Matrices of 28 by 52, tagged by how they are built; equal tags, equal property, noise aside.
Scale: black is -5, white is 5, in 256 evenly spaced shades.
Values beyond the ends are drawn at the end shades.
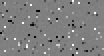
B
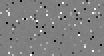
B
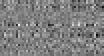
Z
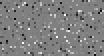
B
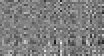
Z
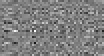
Z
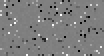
B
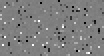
B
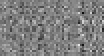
Z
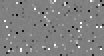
B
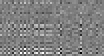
Z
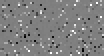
B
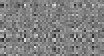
Z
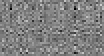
Z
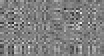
Z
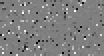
B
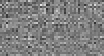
Z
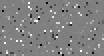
B
